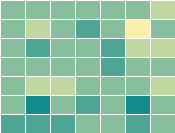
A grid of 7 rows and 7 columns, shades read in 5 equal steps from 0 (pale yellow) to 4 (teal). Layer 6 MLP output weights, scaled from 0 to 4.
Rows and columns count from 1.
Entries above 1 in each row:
6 5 5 7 4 7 7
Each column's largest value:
3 4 3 3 3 4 2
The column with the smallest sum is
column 7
